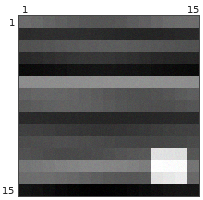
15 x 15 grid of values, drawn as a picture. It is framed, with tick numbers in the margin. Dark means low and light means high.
Roughest part: bottom right. Ninth with the highest average: bottom right. Odd patch: higher, in the bottom right. Average level on the scale: 30%. Histogram: skewed, a long tail of high values. Grain: streaks across.
